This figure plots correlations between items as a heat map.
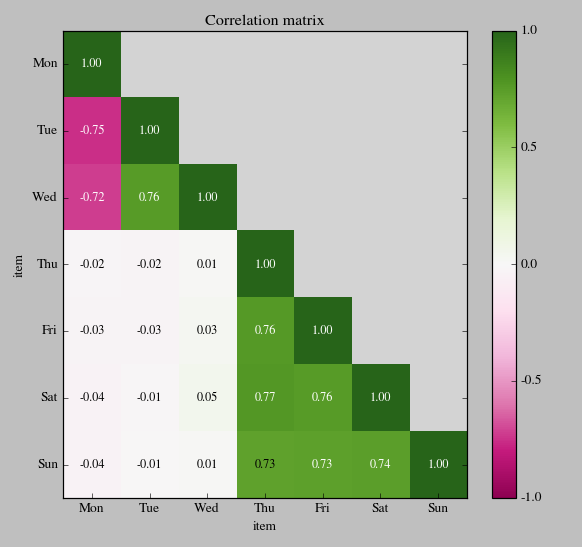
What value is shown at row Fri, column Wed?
0.03
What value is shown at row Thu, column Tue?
-0.02
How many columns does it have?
7
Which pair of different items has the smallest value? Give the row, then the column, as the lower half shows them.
Tue, Mon
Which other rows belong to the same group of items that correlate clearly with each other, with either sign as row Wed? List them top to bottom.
Mon, Tue
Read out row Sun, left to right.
-0.04 -0.01 0.01 0.73 0.73 0.74 1.00
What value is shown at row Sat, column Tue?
-0.01
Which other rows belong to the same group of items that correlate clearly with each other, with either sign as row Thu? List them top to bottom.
Fri, Sat, Sun
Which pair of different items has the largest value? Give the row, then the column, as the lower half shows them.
Sat, Thu
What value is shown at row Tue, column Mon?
-0.75
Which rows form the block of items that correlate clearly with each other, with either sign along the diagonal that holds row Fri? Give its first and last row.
Thu to Sun
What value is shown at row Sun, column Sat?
0.74
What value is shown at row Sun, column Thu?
0.73
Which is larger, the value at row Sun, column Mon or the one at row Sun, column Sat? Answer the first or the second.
the second
